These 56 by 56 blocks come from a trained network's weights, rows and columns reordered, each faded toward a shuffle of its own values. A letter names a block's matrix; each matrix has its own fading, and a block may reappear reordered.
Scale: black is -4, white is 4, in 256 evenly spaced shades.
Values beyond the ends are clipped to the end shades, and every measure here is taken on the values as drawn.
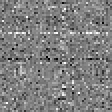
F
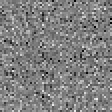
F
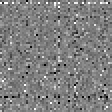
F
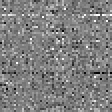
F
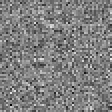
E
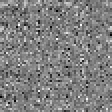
F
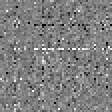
F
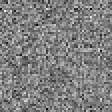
E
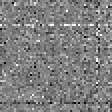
F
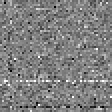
F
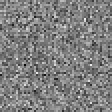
E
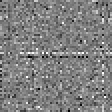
F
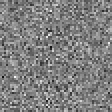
E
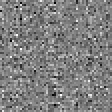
F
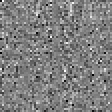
F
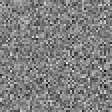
E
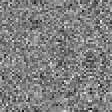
E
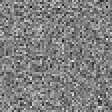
E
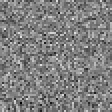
E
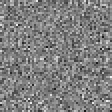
E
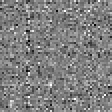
F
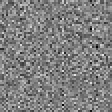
E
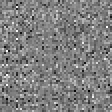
F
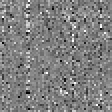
F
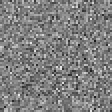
E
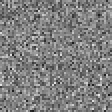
E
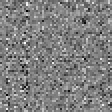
F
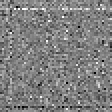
F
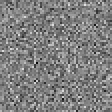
E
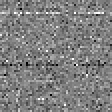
F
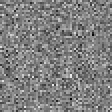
E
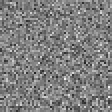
E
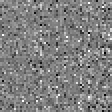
F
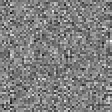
E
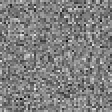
E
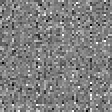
F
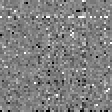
F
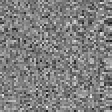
E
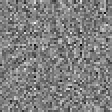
E
